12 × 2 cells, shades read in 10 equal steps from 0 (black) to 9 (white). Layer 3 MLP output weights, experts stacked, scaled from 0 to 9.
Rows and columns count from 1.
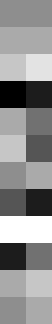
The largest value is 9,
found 2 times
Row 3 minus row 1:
2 3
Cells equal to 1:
3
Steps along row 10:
up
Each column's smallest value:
0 1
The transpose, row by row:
5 6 7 0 6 7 5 3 9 1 6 5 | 5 6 8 1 4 3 6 1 9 4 7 6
